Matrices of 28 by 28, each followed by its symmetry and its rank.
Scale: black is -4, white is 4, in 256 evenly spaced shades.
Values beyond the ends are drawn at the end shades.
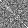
symmetric, full rank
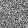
neither, full rank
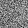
neither, full rank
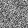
neither, full rank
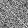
symmetric, full rank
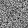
symmetric, full rank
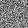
neither, full rank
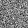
neither, full rank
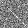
symmetric, full rank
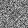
symmetric, full rank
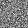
symmetric, full rank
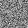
neither, full rank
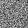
neither, full rank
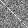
symmetric, full rank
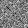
symmetric, full rank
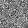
symmetric, full rank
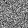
neither, full rank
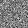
symmetric, full rank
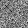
symmetric, full rank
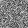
neither, full rank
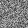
neither, full rank
